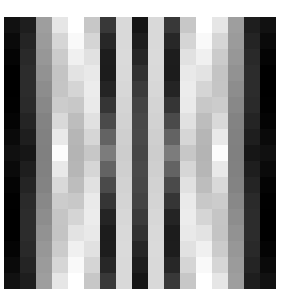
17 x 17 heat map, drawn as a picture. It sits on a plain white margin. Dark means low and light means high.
Grain: streaks running down. Mirror symmetry: left to right and top to bottom. Slope: none. Histogram: two levels.
